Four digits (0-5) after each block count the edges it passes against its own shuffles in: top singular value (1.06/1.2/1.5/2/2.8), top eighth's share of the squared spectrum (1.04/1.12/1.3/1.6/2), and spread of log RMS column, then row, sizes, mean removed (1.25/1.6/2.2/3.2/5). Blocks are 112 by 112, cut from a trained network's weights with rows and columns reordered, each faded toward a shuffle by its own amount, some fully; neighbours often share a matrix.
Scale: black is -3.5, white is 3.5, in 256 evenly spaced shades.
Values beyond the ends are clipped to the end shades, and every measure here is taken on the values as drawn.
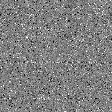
3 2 0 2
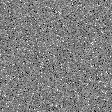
0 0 0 0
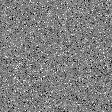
1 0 0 0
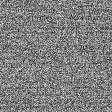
2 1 0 0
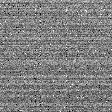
4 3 2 0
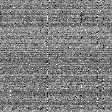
4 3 2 0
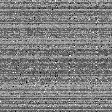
5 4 2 2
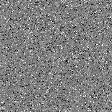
2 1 0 1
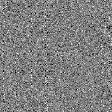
3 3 2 1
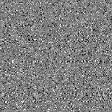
4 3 1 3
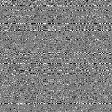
5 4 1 4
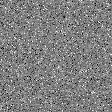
1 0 0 0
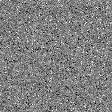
0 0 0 0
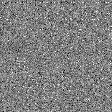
2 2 0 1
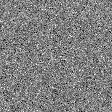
0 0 0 0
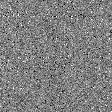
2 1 0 1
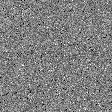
0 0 0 0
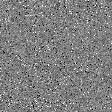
2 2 1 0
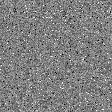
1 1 0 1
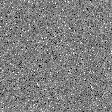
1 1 0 0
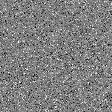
2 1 0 1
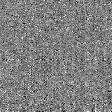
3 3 0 2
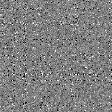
3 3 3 2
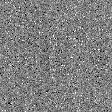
2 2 0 2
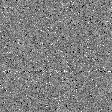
1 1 0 1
